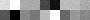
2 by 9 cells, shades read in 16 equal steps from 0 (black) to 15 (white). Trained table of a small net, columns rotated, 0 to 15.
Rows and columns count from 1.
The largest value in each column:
13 15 10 10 11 15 11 11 10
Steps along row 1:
up down same down down up same down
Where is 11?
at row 1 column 7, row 1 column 8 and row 2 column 5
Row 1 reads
13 15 10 10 4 1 11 11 10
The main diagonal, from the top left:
13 0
